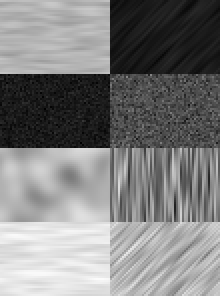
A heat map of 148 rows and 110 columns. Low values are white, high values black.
It is made of 4 by 2 panels. Panel 1,1: low, streaked across, faint in contrast. Panel 1,2: very high, slanting up to the right, faint in contrast. Panel 2,1: very high, fine-grained, faint in contrast. Panel 2,2: high, fine-grained. Panel 3,1: low, smooth. Panel 3,2: middling, streaked downward, strong in contrast. Panel 4,1: very low, streaked across, faint in contrast. Panel 4,2: low, slanting up to the right.
